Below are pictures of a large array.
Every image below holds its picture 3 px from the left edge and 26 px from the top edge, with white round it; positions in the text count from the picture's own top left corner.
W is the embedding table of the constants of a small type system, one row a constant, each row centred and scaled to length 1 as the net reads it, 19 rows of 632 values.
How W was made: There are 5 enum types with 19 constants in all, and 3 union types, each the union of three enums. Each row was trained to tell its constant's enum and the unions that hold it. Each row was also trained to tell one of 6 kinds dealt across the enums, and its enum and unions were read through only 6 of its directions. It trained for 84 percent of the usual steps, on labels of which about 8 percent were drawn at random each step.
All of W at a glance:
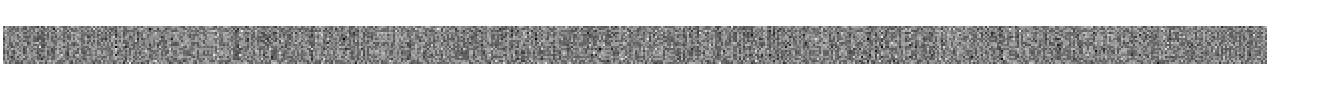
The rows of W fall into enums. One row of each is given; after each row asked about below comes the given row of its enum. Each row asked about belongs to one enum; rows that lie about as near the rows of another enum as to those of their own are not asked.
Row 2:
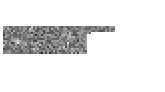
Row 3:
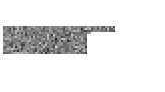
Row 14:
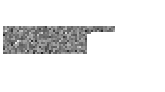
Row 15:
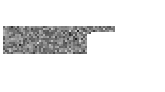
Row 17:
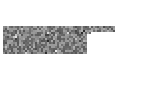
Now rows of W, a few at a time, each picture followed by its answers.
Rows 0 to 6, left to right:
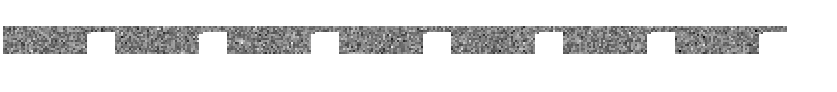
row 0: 3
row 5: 3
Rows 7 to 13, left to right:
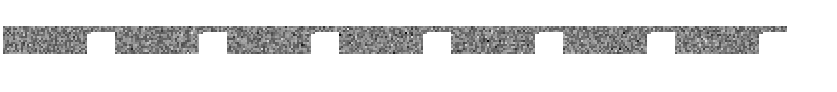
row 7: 3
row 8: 2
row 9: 2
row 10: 14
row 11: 3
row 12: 14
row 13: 14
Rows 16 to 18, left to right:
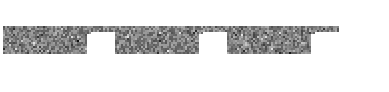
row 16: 14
